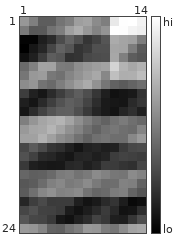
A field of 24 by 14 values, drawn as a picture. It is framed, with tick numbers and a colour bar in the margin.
Odd patch: higher, in the top right. Average level on the scale: 40%. Ninth with the highest average: top right. Stripes: horizontal, repeating 4 times.
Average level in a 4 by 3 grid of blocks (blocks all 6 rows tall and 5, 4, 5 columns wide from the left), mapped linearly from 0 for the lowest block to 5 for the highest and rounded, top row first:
025
120
101
100
